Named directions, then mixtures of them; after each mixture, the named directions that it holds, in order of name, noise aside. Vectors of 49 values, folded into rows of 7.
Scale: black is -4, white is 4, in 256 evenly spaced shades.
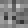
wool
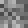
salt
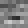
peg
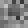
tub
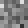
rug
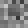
tub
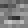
peg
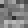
peg, salt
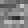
peg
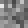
rug, wool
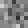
rug, tub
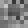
tub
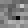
peg, tub
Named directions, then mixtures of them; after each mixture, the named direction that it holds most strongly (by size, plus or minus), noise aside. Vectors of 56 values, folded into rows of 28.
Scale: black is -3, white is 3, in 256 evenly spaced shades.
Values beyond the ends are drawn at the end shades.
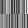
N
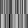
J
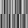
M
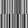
M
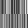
N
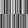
M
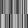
J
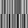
M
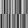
M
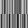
M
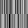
J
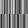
M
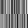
N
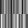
M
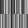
M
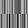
M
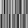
M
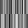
J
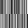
N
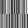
N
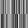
J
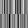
M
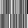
N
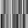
J
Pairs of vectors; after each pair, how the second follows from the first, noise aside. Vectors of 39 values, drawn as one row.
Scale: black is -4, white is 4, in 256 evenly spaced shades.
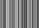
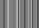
partly zeroed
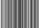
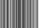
reversed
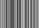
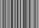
sign-scrambled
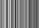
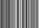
wrapped around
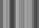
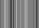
partly zeroed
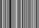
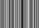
wrapped around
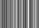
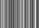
wrapped around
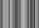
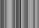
wrapped around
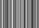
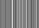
partly zeroed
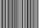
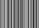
wrapped around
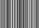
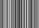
reversed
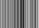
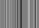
partly zeroed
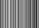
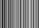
reversed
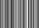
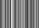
reversed
